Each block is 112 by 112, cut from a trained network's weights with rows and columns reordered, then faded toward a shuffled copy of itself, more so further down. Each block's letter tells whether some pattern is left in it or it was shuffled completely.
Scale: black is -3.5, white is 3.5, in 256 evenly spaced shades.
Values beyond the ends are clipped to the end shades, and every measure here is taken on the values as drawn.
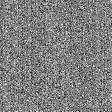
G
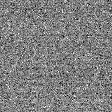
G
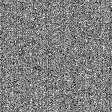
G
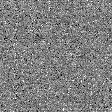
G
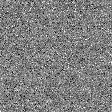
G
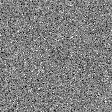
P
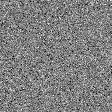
P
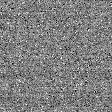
G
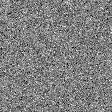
P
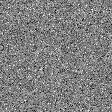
P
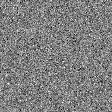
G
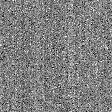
G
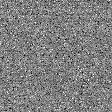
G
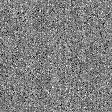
G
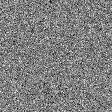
P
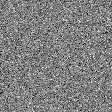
P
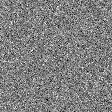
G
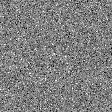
P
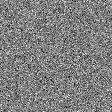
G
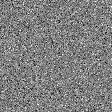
P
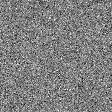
P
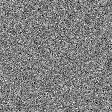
P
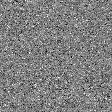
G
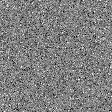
P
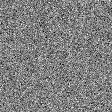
P
